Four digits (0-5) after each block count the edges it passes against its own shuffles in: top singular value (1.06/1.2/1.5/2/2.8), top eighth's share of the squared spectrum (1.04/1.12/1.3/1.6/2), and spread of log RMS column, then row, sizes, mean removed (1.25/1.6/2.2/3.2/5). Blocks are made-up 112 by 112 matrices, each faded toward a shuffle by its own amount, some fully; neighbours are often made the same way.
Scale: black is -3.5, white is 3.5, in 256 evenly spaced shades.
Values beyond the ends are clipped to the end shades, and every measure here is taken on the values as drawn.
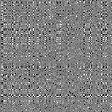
5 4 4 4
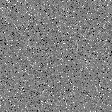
2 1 0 0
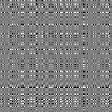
5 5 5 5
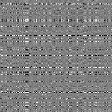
5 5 3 4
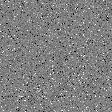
2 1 0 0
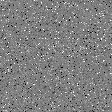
2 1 0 0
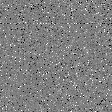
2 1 0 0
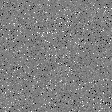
0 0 0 0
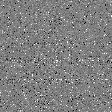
1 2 1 2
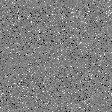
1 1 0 1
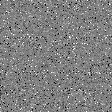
1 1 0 1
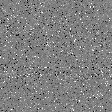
1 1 0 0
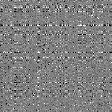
5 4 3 3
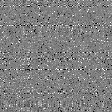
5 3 1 3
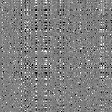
5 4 3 3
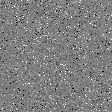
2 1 0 0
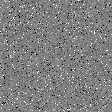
0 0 0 0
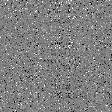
4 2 2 1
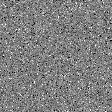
1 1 0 1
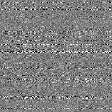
4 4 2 4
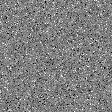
0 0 0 0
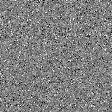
2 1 0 1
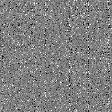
4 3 2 1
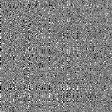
5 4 3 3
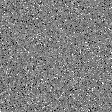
1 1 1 0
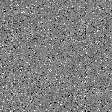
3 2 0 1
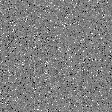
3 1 1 0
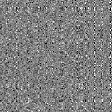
5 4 3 2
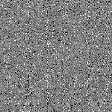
4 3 2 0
